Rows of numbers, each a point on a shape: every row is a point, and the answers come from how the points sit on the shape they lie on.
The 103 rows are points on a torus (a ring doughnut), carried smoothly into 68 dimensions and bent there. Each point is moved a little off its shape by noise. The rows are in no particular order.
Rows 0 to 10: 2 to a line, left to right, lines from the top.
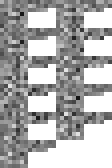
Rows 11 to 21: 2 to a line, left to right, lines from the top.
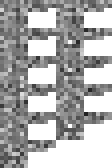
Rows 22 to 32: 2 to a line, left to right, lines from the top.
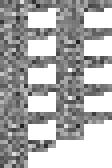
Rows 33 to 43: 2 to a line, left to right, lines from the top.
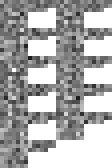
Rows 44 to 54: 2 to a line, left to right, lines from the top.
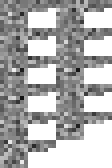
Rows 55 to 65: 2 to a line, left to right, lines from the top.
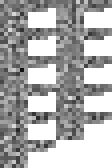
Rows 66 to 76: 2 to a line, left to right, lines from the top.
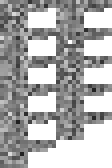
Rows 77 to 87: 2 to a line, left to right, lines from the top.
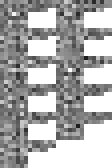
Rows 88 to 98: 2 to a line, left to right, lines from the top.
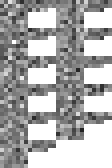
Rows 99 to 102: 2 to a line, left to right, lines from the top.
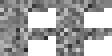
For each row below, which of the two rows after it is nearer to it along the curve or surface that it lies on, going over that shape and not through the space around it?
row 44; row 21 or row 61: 21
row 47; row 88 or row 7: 7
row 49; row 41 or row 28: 41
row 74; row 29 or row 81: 81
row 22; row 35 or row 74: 35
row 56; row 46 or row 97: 97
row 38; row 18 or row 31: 31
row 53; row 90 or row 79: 90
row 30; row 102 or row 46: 102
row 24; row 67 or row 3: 67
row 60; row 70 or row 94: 94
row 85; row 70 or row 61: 70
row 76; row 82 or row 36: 82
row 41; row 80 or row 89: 80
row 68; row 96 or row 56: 96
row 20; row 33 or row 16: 16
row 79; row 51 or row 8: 51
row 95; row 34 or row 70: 34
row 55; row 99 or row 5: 5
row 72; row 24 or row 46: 46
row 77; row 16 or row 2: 16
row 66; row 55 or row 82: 82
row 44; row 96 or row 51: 96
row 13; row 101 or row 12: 12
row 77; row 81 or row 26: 26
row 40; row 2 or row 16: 2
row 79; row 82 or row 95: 95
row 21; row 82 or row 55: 82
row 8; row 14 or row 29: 29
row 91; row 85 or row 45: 85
